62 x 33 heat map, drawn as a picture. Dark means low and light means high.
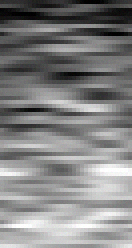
The field climbs toward the bottom. The top left is the ninth with the lowest average. The bottom right is the ninth with the highest average. The grain runs across in streaks.
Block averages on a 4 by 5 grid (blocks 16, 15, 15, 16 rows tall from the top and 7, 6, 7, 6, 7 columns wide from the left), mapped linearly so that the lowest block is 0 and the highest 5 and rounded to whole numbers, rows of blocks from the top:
00110
12222
33344
45555
